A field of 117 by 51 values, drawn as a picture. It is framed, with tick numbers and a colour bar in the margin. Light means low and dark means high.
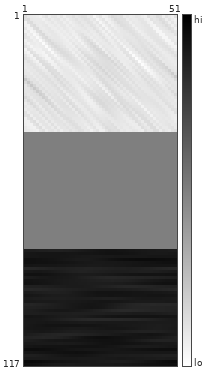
The table splits into 3 rows of 1 panel. Panel 1,1: very low, slanting down to the right, faint in contrast. Panel 2,1: middling, flat. Panel 3,1: very high, streaked across, faint in contrast.
